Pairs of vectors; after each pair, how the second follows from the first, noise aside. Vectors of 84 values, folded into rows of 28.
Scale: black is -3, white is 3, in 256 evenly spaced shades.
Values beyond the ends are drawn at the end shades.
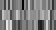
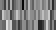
copied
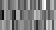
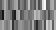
copied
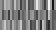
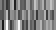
reversed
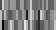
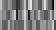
reversed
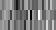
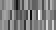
copied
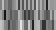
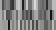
reversed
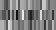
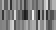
reversed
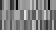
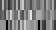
reversed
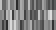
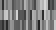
reversed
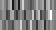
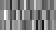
reversed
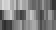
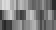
copied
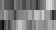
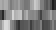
reversed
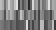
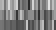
copied
